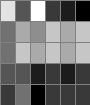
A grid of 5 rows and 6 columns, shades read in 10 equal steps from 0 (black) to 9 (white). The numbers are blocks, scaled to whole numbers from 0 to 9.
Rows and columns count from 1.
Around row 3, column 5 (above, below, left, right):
6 1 7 7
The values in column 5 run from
1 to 6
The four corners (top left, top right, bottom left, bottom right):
8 0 2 2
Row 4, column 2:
3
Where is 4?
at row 2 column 1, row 3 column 1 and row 5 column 2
